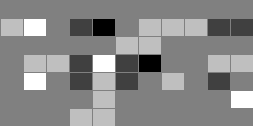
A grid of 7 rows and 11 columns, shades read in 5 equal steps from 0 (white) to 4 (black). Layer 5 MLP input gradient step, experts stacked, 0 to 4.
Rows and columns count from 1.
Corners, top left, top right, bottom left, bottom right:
2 2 2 2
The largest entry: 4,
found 2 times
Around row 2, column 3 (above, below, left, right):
2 2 0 3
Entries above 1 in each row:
11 6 9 6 8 9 9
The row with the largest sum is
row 1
